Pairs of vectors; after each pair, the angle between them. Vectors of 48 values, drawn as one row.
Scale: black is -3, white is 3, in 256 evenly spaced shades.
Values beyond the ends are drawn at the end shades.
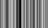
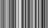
nearly opposite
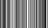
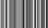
partly opposed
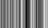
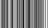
partly aligned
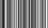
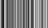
partly aligned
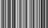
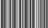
partly aligned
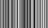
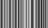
nearly opposite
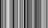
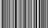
orthogonal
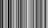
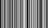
orthogonal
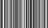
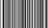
nearly opposite
